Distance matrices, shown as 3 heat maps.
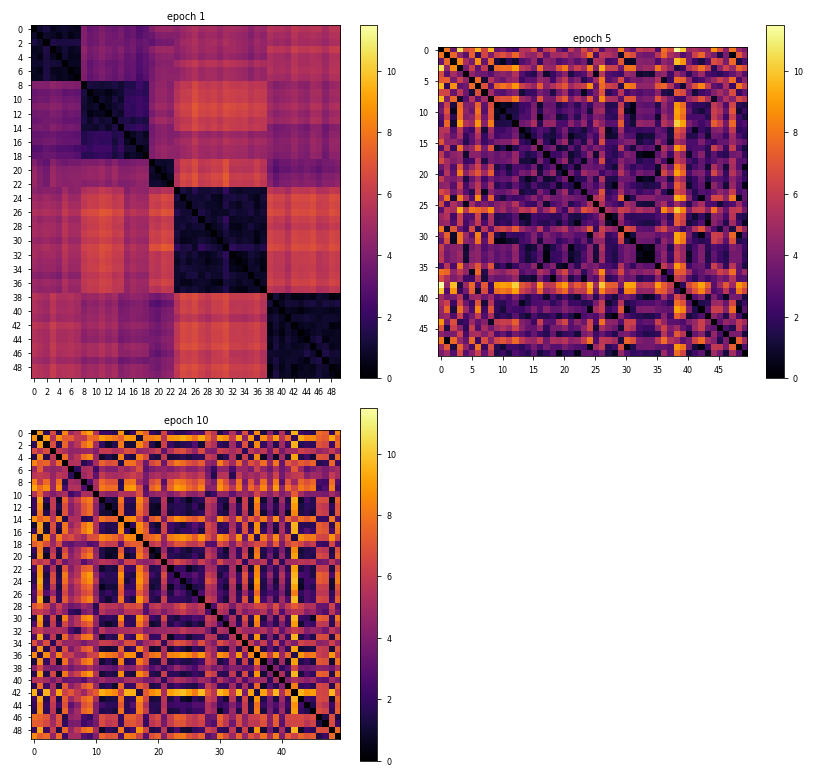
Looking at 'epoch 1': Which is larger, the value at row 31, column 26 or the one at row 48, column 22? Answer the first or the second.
the second
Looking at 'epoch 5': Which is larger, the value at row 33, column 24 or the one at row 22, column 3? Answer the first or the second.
the second
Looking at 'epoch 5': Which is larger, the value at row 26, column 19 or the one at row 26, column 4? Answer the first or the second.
the second
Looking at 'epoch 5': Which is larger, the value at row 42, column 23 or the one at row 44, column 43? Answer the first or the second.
the second
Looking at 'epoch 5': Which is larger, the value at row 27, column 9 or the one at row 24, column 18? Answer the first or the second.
the second
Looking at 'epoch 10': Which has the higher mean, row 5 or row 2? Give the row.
5
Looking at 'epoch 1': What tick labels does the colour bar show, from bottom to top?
0, 2, 4, 6, 8, 10
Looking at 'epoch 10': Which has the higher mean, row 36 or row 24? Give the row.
36
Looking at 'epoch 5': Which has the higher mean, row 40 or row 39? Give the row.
39
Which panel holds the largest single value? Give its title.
epoch 5
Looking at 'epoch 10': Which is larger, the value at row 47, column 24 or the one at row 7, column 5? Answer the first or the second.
the first
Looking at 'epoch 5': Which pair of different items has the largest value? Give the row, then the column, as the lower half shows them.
38, 0
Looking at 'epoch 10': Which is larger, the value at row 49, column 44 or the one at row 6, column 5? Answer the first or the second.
the first
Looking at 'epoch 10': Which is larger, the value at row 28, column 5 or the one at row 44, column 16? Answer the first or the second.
the first
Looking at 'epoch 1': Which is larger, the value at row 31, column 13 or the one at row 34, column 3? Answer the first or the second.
the first
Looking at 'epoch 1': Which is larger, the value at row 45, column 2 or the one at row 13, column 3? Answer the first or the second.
the first
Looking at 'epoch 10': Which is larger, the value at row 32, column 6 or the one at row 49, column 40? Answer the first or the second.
the second
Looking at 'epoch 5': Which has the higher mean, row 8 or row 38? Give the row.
38
